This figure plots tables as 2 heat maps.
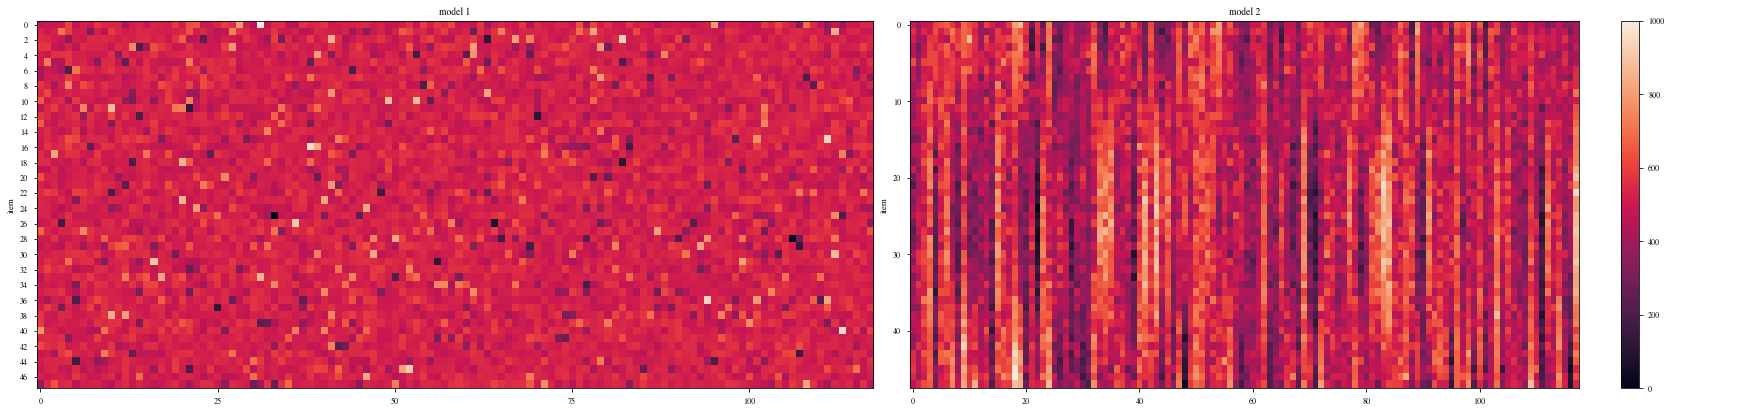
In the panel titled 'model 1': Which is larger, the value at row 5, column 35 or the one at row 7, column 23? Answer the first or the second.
the second
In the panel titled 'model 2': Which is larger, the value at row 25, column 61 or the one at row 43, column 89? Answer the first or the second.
the second
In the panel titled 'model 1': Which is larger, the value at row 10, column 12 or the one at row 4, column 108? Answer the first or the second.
the second
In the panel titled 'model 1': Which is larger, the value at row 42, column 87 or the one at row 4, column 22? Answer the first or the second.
the second
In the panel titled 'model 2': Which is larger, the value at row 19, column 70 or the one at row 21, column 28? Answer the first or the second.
the first
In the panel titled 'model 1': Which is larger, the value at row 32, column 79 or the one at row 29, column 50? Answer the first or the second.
the first
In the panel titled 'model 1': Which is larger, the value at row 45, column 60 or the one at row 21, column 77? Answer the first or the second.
the second
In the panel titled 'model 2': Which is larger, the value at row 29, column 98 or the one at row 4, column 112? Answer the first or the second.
the first
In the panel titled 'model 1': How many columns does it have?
118
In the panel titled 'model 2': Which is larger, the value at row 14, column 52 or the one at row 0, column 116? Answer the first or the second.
the first
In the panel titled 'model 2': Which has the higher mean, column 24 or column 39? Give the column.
24
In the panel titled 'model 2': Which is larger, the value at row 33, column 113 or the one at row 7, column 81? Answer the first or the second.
the first
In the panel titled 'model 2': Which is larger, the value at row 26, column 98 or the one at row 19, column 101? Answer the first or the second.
the first
